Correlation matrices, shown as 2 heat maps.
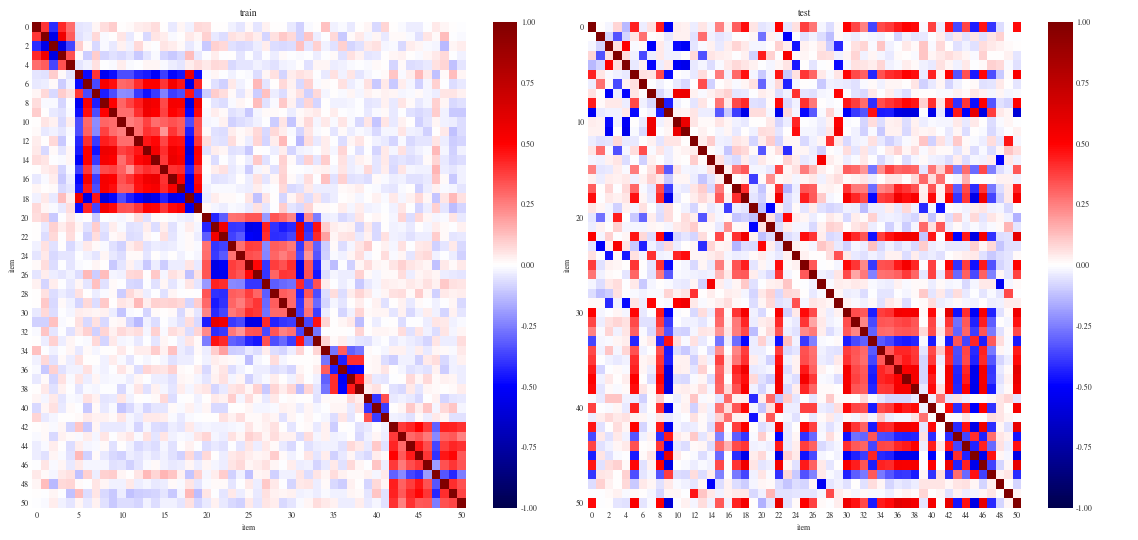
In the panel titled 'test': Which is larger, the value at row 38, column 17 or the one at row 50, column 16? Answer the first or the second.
the first
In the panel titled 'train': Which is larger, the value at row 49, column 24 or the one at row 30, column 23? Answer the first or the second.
the second
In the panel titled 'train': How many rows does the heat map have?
51
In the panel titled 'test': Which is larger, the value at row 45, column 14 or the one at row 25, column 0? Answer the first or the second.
the second
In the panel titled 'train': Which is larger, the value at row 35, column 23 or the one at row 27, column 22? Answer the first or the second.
the second
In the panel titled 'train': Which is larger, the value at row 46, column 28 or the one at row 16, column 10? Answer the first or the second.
the second
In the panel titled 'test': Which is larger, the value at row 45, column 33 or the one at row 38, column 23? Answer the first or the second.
the first
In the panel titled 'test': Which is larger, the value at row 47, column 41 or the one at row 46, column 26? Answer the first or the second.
the second
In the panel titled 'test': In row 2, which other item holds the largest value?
4
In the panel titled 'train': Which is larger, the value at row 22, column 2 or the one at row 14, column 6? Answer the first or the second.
the second
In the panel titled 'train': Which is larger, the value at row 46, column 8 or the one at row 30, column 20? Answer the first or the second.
the second
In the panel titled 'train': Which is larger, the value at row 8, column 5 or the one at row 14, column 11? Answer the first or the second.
the second
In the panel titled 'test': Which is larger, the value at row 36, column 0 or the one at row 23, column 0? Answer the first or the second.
the first
